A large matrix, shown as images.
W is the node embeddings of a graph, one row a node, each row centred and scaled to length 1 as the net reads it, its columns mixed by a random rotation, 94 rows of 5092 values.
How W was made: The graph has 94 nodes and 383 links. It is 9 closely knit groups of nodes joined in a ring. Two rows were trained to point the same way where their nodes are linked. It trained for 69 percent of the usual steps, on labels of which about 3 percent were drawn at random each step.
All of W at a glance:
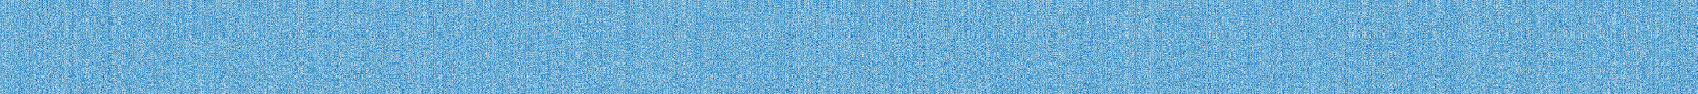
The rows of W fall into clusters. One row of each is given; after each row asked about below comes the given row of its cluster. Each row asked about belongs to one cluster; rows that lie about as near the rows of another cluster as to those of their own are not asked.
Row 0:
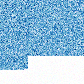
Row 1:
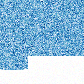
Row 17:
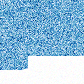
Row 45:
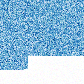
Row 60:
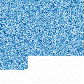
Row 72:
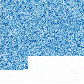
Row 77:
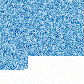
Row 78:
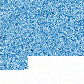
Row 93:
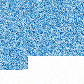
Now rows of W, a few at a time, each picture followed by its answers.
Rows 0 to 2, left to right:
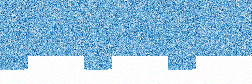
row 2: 0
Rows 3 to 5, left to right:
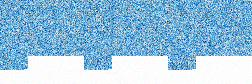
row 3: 60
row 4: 0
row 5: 93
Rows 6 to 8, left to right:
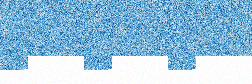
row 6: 93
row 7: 0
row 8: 60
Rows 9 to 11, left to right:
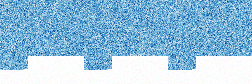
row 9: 1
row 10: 93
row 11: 78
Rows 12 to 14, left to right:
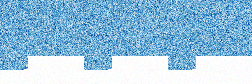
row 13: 60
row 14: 78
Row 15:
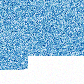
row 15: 45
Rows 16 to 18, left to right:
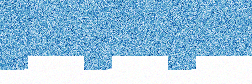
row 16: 0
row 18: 72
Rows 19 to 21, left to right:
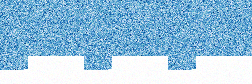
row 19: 72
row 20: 78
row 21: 72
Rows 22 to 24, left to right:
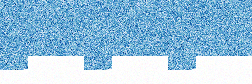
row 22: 72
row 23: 17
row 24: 17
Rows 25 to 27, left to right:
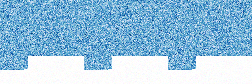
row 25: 77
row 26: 78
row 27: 77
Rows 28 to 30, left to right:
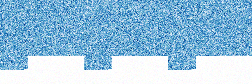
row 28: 60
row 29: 78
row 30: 72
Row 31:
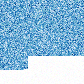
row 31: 72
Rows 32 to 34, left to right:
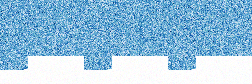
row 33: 1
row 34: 60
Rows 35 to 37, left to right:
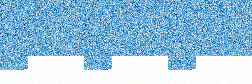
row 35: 60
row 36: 60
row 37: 60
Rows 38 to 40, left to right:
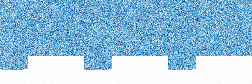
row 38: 1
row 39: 17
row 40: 0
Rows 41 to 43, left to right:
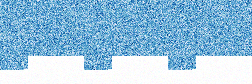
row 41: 45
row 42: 93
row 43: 0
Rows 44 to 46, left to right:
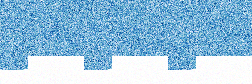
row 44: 1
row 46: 17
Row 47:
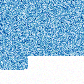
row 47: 60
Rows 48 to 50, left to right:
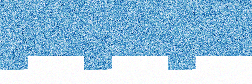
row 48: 1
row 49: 17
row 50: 78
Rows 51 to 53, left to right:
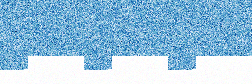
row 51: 45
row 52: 93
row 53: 17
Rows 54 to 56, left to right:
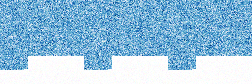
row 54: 93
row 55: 1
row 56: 93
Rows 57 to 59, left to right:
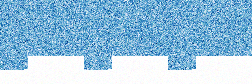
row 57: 60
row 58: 1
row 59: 72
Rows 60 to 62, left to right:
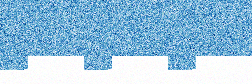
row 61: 77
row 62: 78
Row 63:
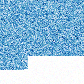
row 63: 78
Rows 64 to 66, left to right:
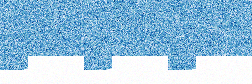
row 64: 78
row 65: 17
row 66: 93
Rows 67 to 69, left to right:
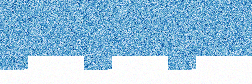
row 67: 0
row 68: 72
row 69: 45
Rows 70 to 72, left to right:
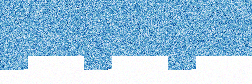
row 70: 72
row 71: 60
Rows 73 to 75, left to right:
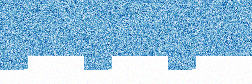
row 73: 60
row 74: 78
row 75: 77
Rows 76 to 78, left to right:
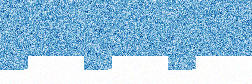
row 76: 77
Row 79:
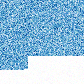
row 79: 0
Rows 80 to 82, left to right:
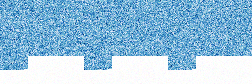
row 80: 93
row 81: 17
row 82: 72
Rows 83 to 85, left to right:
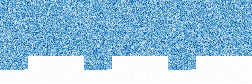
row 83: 45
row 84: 93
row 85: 93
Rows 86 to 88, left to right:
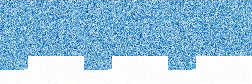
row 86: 77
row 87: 77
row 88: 45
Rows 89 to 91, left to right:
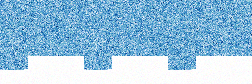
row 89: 1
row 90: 1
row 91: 93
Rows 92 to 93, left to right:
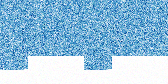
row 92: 1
